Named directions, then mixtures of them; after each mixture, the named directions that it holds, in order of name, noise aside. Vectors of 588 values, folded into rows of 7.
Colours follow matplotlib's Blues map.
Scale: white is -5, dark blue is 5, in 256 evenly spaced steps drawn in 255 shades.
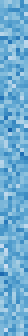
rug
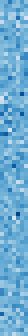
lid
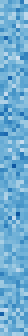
lid, rug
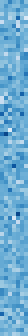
lid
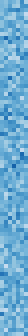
lid, rug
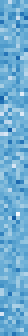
lid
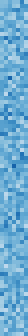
lid, rug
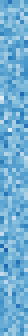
lid, rug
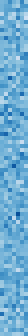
lid, rug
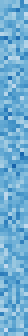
lid, rug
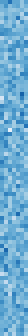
lid, rug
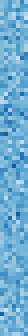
lid, rug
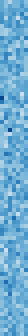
lid, rug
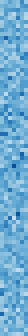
lid, rug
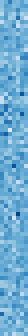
lid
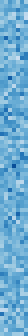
lid, rug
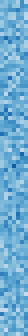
lid, rug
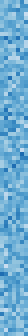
lid, rug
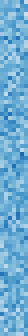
lid, rug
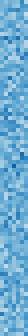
lid, rug
